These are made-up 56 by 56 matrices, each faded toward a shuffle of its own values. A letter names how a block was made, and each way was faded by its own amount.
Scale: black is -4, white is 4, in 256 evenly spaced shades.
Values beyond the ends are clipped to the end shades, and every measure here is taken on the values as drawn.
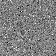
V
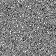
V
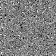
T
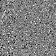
T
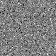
V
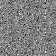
T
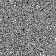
V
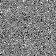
T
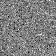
V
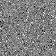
T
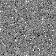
T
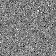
V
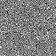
T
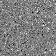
V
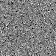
V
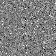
T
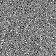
V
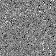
T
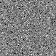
V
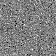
V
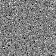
V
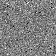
V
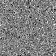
V
